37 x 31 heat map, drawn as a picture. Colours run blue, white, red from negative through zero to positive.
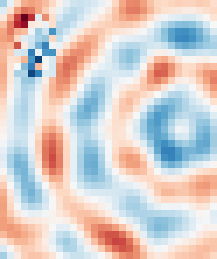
Average level on the scale: 50%. Grain: blotchy. Roughest part: top left. Slope: none. Rings: centred on the middle right. Ninth with the lowest average: middle right. Odd patch: rougher, in the top left.
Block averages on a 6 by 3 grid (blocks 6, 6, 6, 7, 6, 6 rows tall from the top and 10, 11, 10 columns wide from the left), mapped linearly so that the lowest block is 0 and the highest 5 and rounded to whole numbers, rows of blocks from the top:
442 | 334 | 321 | 420 | 324 | 453
